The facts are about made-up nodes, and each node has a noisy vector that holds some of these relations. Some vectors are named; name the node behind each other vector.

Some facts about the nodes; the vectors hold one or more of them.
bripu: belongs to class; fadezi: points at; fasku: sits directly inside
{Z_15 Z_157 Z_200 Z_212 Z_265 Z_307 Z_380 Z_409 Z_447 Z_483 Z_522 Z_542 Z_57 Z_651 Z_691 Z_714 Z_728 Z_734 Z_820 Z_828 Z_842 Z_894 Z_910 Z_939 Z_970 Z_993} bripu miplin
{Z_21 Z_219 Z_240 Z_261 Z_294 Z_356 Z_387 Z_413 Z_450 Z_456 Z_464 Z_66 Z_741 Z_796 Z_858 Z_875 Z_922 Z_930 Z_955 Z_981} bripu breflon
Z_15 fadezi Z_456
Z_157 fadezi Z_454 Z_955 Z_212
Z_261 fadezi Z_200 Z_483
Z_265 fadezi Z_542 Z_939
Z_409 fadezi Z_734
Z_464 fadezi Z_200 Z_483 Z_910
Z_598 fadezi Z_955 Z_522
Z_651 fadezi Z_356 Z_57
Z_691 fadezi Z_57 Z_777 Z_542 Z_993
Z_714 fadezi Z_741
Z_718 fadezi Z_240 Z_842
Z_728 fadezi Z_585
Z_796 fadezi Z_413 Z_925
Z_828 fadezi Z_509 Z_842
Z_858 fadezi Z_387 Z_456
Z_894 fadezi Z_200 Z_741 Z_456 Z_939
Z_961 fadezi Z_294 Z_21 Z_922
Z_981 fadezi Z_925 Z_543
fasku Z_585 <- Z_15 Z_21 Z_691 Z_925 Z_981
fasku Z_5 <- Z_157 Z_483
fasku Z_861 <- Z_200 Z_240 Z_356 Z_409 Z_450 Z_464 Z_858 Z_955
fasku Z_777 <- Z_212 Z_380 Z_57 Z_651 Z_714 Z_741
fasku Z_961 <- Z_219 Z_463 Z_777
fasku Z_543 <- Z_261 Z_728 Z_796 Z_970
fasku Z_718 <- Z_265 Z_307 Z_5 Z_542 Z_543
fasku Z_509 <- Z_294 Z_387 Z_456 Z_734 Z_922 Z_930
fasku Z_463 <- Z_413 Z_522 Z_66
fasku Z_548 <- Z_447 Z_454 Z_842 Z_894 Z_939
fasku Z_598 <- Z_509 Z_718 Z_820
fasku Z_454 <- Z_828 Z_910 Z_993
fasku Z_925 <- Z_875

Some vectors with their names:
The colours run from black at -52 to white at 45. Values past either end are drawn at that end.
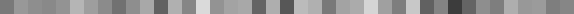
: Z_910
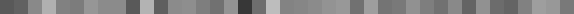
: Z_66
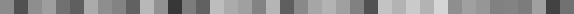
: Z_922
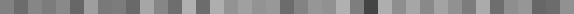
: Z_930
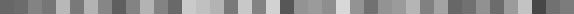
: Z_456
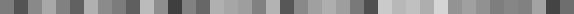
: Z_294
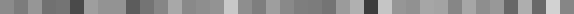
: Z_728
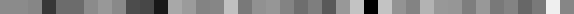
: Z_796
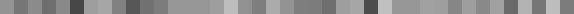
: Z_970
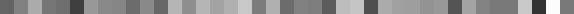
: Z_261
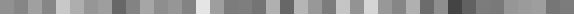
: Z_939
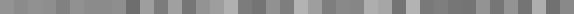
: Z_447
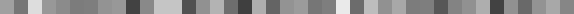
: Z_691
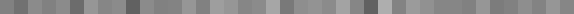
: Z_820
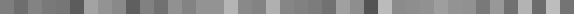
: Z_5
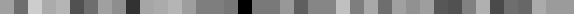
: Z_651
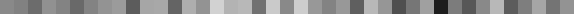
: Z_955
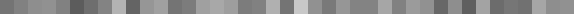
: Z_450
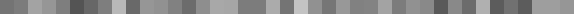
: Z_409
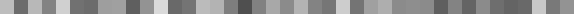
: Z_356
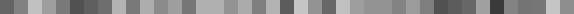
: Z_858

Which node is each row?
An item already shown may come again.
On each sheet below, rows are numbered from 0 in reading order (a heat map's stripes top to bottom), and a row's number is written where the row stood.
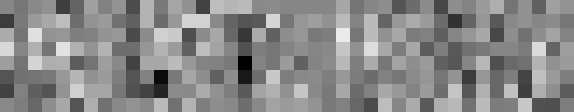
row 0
Z_598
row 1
Z_741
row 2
Z_691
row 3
Z_993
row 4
Z_651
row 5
Z_413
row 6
Z_925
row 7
Z_509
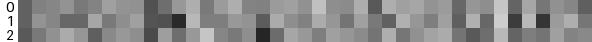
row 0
Z_875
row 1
Z_981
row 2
Z_380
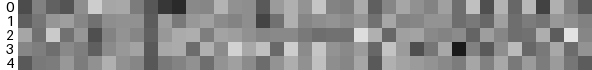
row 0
Z_925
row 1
Z_219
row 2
Z_265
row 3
Z_955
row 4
Z_585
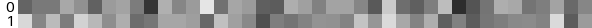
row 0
Z_212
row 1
Z_993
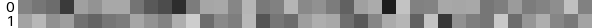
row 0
Z_543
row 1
Z_828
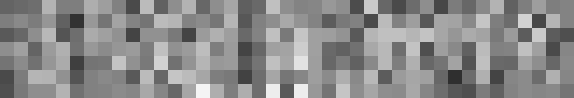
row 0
Z_522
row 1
Z_718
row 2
Z_21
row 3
Z_842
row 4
Z_240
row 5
Z_714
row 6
Z_200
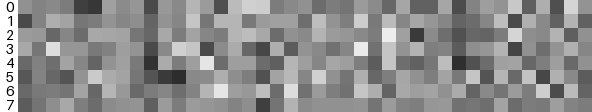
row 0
Z_157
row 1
Z_15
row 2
Z_454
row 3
Z_691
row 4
Z_212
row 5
Z_925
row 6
Z_483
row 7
Z_219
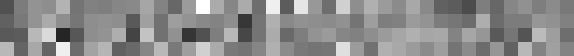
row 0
Z_200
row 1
Z_219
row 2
Z_961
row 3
Z_542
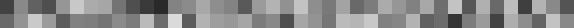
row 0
Z_925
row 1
Z_894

